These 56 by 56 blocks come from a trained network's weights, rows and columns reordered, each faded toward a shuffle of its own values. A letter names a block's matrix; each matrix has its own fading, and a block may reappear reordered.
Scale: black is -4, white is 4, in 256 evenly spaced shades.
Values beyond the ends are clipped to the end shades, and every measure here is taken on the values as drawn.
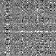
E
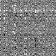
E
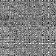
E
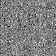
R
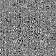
R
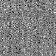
R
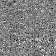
R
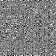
R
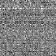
E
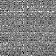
E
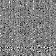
R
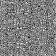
R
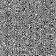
R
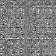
E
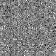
R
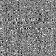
R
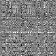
E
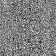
R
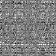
E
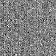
R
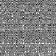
E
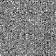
R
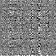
E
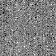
R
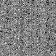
R
